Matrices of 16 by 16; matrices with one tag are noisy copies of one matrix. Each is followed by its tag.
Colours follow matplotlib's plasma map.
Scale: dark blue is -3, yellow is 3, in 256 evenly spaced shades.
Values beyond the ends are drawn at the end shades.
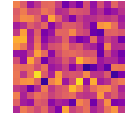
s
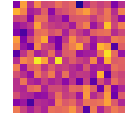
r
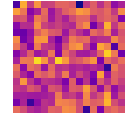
r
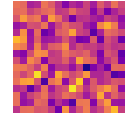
s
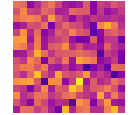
s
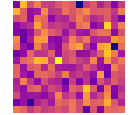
r
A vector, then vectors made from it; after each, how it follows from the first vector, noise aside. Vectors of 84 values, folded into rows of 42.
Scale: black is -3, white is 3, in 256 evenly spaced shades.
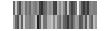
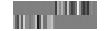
partly zeroed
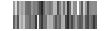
sign-scrambled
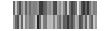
copied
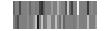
partly zeroed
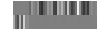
partly zeroed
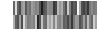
copied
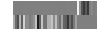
partly zeroed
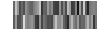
sign-scrambled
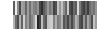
copied
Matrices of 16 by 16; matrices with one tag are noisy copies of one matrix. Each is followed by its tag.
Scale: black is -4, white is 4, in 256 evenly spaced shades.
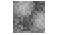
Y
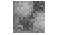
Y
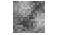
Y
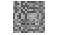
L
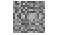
L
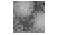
Y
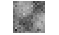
Y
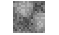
Y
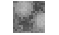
Y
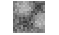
Y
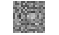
L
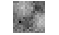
Y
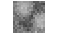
Y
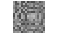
L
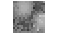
Y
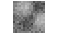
Y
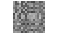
L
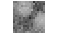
Y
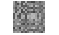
L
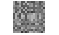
L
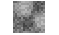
Y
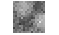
Y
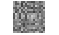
L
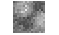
Y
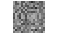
L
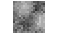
Y
